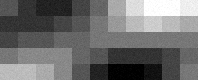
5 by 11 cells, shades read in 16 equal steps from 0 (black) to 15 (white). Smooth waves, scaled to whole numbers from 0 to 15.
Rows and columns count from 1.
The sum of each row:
89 78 68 61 59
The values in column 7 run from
0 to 10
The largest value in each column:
11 11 10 8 6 7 10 13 15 15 14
